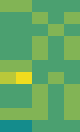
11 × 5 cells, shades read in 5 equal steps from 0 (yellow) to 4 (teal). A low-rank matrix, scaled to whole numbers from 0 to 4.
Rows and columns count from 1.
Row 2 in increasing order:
2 2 3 3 3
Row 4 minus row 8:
0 0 0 0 0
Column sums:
29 28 27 31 27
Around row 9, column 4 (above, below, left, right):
3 3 2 2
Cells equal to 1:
1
